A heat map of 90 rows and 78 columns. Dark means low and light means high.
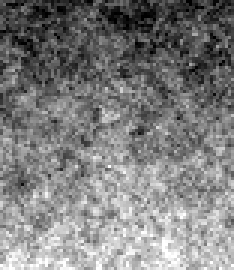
Stripes: none. Average level on the scale: 50%. Odd rows or columns: none. Slope: up to the bottom.
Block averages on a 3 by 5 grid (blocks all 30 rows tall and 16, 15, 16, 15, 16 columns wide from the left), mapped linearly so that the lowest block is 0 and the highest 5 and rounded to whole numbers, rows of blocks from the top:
0 0 0 0 0 / 2 2 3 2 2 / 4 4 5 5 4
